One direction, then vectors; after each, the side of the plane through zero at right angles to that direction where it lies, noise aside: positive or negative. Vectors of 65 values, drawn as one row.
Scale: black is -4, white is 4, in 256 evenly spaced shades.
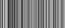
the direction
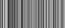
positive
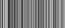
positive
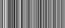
positive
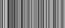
positive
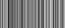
positive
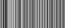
negative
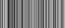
positive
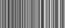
positive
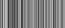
positive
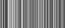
negative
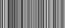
positive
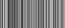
positive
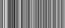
positive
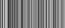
positive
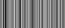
negative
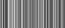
negative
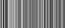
negative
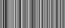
negative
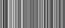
negative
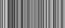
positive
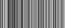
positive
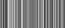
negative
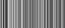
negative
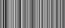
negative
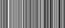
negative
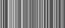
negative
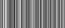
positive
